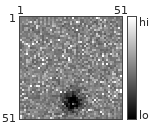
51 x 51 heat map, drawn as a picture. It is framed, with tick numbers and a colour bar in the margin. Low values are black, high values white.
The halves do not mirror each other. A single dip lies in the bottom middle. The ninth with the lowest average is the bottom middle. The distribution is heavy-tailed on both sides. No row or column stands out.
